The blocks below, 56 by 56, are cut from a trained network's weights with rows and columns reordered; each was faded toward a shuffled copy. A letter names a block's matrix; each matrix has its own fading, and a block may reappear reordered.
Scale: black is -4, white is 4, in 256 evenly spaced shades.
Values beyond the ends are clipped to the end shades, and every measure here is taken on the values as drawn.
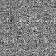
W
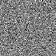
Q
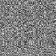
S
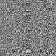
S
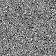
Q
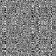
S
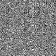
W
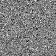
Q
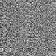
S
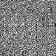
W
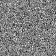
Q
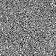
Q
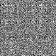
W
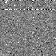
W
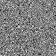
Q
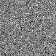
Q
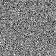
Q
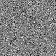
Q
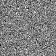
Q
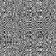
S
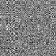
S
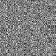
S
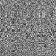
S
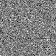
Q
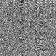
W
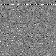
W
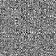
W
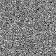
Q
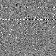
W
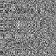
S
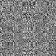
S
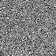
Q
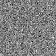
Q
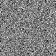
Q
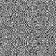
S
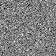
Q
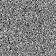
Q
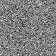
Q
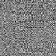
S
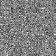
W
